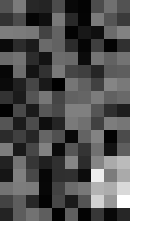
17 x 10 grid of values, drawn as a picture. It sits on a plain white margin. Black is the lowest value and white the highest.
Ninth with the highest average: bottom right. Odd patch: higher, in the bottom right. Average level on the scale: 30%.
